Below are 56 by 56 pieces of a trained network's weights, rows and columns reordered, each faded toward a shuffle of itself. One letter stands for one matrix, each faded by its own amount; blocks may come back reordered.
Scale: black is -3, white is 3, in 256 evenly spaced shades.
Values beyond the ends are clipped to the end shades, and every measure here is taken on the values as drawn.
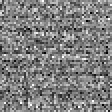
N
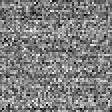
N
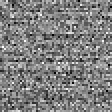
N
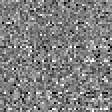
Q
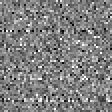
Q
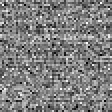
N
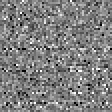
Q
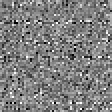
Q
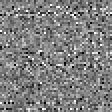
Q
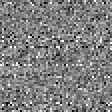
Q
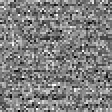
N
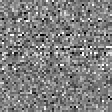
Q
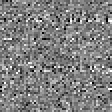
Q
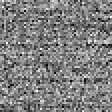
N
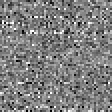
Q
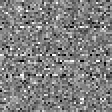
Q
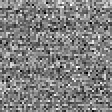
N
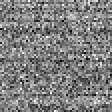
N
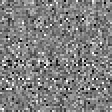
Q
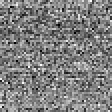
N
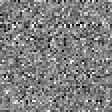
Q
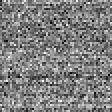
N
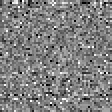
Q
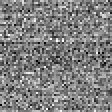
N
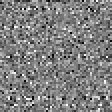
Q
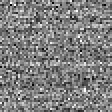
N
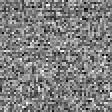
N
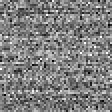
N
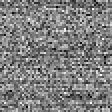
N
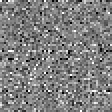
Q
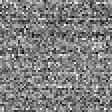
N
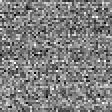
N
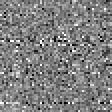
Q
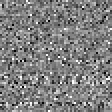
Q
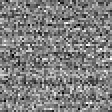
N
